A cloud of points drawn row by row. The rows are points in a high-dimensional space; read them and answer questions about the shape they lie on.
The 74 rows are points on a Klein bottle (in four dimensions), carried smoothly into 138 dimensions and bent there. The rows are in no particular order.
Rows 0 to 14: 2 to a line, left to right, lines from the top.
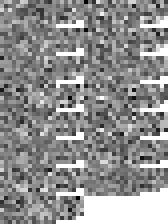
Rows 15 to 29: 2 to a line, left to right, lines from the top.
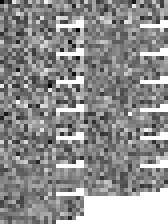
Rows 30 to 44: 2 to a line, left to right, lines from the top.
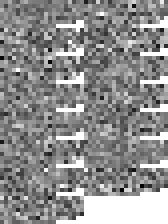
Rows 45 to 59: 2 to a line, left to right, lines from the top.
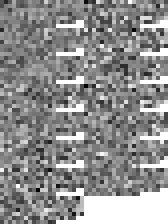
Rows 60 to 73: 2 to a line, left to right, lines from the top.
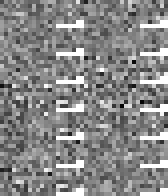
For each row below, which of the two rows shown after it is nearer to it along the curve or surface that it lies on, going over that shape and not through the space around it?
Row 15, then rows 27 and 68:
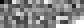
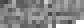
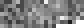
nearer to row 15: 68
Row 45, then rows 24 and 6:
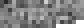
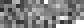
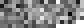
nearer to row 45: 6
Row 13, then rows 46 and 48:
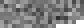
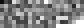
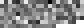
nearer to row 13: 48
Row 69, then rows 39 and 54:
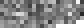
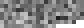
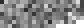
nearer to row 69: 39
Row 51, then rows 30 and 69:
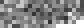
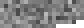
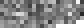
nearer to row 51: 30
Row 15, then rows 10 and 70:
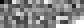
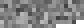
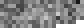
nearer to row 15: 70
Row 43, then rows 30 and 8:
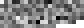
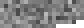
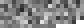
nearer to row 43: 8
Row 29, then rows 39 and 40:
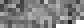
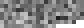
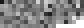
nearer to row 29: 40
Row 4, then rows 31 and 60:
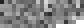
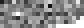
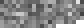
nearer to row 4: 60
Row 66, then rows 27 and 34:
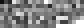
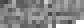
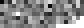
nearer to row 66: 34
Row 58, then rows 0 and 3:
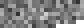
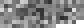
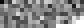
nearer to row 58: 0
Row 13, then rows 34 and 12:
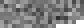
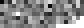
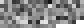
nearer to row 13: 12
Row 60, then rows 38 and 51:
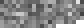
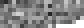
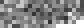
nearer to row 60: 38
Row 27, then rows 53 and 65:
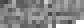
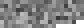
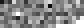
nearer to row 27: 65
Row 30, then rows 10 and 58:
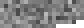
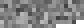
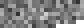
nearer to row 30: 10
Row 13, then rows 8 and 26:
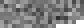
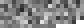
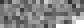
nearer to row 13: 8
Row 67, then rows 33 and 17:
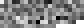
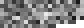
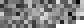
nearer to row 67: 33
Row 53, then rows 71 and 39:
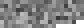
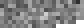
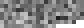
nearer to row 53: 39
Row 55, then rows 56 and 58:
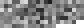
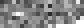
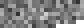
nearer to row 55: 58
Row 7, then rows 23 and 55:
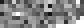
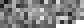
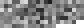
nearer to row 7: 23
